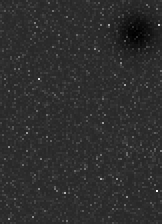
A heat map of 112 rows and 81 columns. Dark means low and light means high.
Odd rows or columns: none. Dips: one, in the top right. Ninth with the lowest average: top right. Average level on the scale: 20%. Stripes: none.
